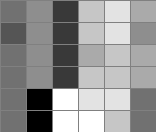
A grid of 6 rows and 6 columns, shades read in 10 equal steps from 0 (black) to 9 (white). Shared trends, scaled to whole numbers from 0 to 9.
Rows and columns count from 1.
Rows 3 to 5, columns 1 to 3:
4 5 2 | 4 5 2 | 4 0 9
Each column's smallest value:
3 0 2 6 7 4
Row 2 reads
3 5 2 7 8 5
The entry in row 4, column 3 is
2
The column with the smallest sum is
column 2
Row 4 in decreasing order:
7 7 6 5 4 2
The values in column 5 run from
7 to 8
